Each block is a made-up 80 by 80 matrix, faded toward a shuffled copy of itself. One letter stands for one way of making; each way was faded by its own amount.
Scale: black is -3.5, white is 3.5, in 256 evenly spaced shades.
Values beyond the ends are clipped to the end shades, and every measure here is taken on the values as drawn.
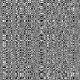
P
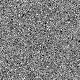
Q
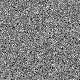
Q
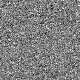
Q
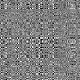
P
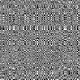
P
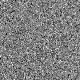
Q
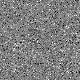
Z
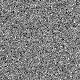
Q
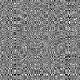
P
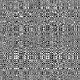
P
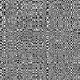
P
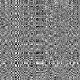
P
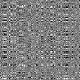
P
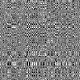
P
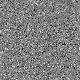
Z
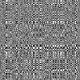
P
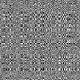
P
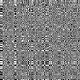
P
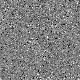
Z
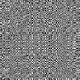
P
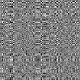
P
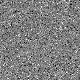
Z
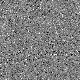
Z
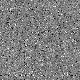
Z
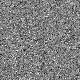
Q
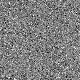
Q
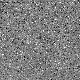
Z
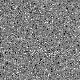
Z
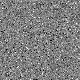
Z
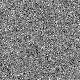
Q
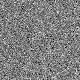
Q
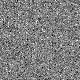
Q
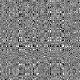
P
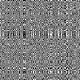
P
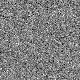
Q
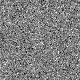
Q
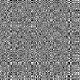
P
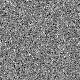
Q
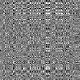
P
